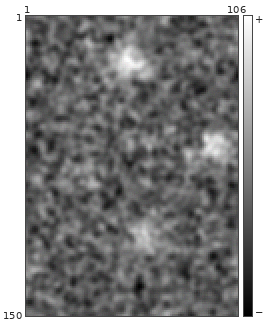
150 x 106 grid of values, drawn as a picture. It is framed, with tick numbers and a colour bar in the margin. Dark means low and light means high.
The field is mottled with small blotches. No seam splits the table. There are three bumps. No overall slope runs across the table. The top middle is the ninth with the highest average. No lone cell stands out from its neighbours.
